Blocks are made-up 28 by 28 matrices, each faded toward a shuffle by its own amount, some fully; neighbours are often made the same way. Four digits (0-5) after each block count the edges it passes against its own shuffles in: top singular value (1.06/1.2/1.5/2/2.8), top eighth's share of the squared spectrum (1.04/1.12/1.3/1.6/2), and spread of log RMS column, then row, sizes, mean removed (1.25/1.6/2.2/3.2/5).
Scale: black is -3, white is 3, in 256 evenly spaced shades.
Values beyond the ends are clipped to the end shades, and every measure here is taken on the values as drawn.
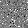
1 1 0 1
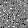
0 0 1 0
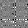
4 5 1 2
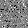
1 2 0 1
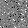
0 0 0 0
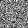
0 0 0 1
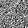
0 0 0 0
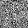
0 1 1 0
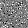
0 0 0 0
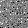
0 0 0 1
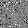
2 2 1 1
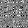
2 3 2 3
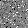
0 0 0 0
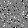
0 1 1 0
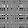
4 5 2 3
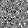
3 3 1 2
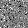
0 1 0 0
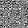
3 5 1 2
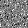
2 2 0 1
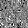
2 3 1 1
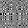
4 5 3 3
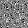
2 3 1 1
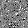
1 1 0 0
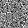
1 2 0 0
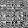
3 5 2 3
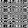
4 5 2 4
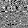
3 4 0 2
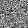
0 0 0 0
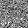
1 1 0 0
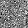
0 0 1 1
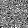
1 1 0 0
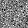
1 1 0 0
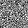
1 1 0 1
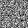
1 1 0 0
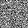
0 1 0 0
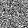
1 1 0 0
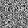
2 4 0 1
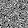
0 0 0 0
